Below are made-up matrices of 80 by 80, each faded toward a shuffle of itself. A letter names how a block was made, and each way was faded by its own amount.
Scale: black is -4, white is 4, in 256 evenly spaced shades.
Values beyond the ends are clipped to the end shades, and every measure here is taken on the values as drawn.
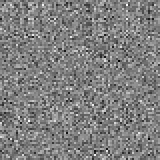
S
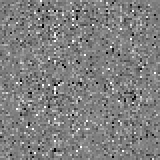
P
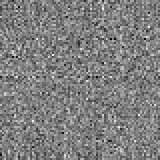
S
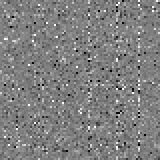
P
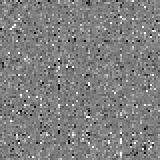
P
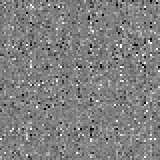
P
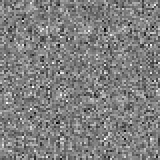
S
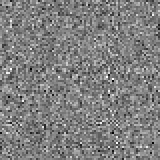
S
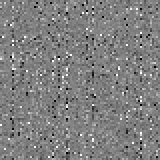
P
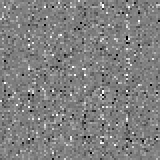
P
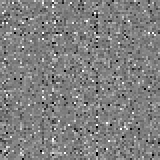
P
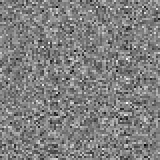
S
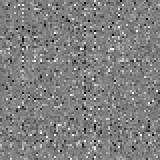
P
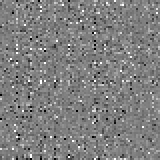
P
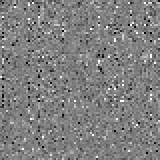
P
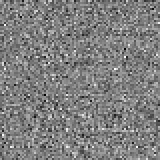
S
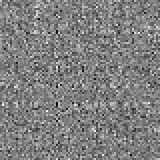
S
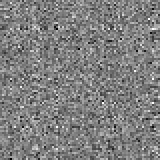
S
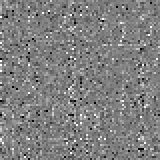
P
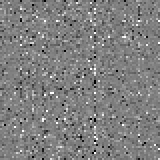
P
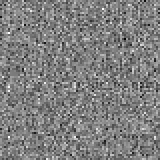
S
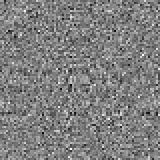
S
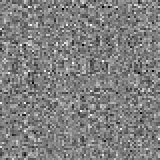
S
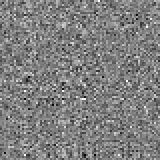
S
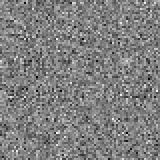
S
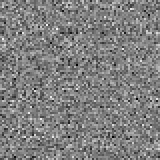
S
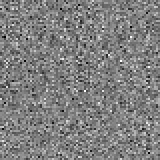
S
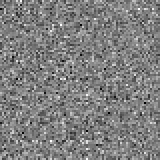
S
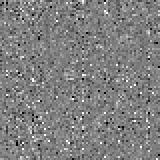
P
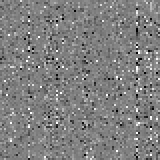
P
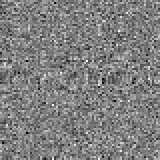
S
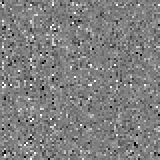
P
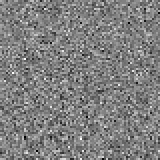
S
